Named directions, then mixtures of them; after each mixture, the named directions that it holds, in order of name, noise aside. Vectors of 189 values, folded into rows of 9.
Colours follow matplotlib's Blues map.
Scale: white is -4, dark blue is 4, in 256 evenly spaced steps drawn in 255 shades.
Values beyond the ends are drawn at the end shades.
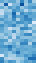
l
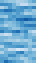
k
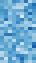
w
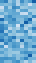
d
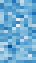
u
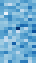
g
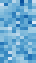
l, u, w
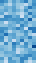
d, g, w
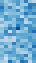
d, g, w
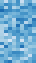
d, k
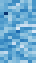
g, w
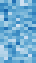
k, u, w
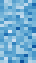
g, w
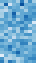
l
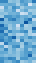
d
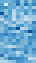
g, k, l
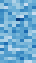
k, u, w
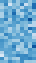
d, l, w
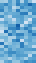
d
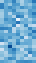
u
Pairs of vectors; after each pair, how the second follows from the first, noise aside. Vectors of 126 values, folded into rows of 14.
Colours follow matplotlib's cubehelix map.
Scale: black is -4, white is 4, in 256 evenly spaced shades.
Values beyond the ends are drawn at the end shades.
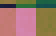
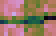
wrapped around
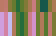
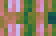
wrapped around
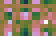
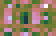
wrapped around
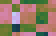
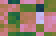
reversed
